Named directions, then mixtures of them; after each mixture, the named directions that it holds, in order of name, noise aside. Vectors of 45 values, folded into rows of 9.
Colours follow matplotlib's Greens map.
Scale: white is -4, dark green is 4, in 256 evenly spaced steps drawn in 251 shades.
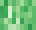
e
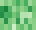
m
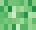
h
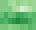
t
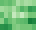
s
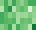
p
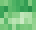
m, t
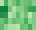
e, h, m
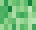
h, p, s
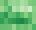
p, t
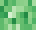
e, h, t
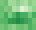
t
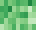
h, p, s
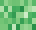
h, p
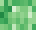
h, m, p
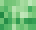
m, s, t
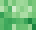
p, s, t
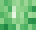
h, s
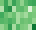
p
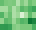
s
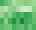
m, t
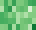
p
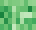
m, s
